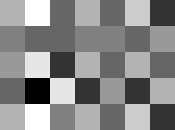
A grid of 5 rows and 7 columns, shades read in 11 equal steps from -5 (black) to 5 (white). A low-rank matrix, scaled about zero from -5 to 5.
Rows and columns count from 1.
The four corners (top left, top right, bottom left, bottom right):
2 -3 2 -3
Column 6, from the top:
3 -1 2 -3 3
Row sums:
7 -2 4 -5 8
